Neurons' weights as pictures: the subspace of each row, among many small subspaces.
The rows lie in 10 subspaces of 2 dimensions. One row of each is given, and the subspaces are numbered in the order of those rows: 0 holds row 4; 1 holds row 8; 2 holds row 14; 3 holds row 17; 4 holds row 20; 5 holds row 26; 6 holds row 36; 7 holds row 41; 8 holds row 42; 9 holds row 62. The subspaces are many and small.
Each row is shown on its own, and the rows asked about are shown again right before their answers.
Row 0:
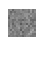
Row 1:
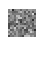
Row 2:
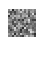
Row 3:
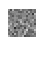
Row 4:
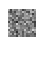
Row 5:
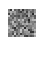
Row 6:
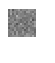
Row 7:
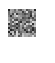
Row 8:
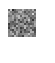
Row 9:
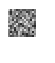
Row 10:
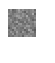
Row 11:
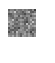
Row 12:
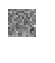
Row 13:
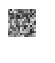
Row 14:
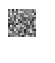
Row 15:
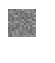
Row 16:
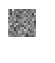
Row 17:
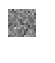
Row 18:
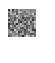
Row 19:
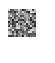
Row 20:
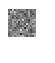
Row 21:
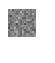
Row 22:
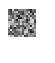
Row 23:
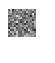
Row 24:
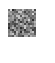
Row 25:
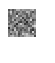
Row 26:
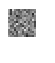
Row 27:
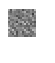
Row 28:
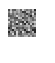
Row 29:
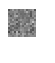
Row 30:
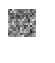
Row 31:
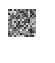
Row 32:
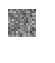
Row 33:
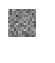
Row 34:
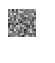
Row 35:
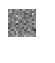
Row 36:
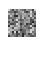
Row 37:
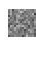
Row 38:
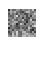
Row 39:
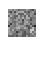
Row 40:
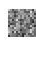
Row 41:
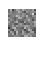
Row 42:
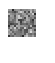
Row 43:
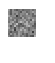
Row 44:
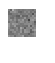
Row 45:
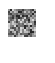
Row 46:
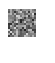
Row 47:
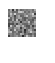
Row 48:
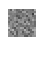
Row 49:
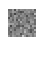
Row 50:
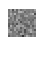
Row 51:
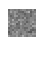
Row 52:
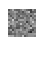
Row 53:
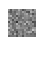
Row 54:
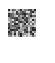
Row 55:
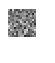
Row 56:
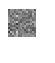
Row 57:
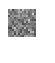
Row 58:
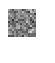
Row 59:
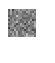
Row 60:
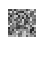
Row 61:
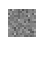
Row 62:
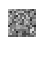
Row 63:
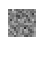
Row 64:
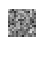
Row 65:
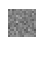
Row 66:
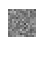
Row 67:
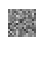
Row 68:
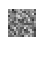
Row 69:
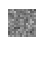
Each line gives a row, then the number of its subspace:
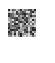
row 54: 3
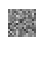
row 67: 6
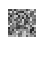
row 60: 9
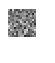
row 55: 3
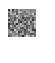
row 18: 2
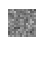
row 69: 3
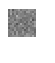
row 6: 5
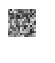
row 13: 1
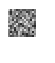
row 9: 9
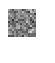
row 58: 0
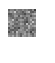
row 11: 3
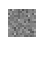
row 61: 4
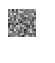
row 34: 2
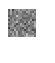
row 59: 5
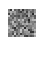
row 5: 4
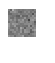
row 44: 1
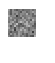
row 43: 9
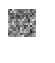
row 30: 1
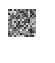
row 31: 4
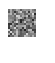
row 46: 6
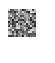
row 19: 0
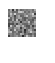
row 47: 2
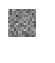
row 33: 5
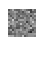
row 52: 0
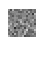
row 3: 3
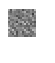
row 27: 7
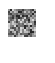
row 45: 1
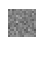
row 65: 8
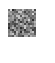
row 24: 1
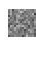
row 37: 5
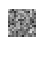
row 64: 8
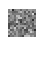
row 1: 8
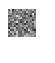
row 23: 8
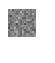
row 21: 0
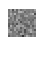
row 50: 2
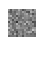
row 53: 0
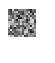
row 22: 0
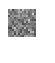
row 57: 4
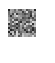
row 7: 6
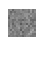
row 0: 1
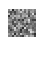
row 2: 4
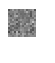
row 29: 6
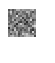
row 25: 9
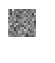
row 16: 5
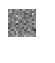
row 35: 8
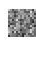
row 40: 6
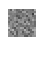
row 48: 7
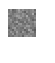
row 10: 7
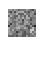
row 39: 9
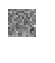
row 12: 9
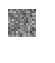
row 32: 3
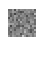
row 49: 2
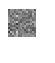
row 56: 6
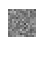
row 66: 4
